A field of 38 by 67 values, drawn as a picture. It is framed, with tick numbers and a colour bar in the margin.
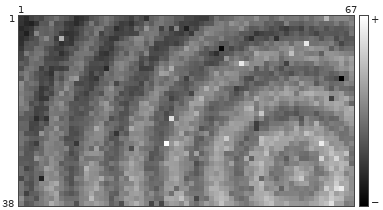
The top left is the ninth with the lowest average. Rings spread out from the bottom right. No row or column stands out. There is an overall slope up to the bottom right. The bottom right is the ninth with the highest average. The halves do not mirror each other.
